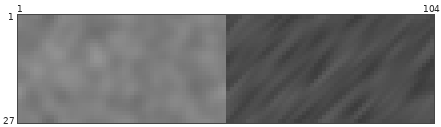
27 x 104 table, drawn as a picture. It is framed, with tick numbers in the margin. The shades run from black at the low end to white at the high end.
It is made of 1 by 2 panels. Panel 1,1: middling, blotchy, faint in contrast. Panel 1,2: low, slanting up to the right, faint in contrast.
